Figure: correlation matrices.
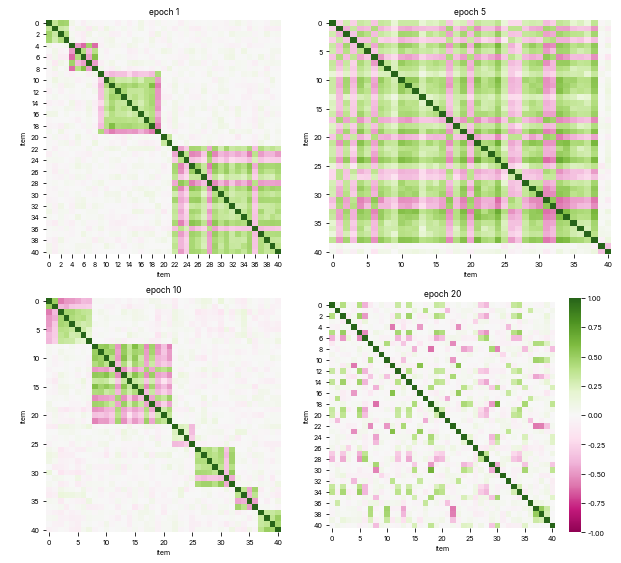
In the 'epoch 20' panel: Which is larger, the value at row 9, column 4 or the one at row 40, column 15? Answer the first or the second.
the second
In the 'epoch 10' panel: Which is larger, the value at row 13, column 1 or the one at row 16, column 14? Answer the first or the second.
the second
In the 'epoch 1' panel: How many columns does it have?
41
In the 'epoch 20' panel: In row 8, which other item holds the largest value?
29
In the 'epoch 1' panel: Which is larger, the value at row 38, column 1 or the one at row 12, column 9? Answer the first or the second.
the first
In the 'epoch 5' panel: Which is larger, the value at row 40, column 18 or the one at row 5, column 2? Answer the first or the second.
the second
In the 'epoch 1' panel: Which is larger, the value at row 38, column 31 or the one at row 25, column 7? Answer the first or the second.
the first
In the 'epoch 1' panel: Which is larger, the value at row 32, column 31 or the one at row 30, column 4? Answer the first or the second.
the first
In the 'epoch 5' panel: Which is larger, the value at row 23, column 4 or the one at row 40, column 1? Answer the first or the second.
the first
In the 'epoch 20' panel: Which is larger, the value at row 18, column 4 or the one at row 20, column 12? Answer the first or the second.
the second
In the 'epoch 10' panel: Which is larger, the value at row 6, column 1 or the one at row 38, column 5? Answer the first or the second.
the second
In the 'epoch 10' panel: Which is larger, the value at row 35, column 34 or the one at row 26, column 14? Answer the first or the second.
the second
